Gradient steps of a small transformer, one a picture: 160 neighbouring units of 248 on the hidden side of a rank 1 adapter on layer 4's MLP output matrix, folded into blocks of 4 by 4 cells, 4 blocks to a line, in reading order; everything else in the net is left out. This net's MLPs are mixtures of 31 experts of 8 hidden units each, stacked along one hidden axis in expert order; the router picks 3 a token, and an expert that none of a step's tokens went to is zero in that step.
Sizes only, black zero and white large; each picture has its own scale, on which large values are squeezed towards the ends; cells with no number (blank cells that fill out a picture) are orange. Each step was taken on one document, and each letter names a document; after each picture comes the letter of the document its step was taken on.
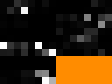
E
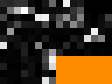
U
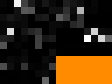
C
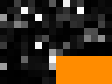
U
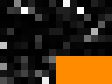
U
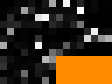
C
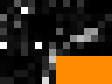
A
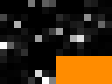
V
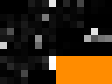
C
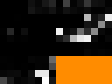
V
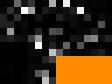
U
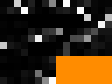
V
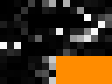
V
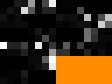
A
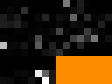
A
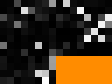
A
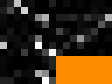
A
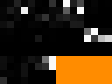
C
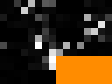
E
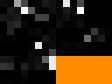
C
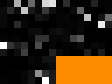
E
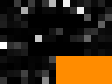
V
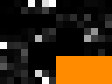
E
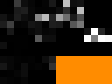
C
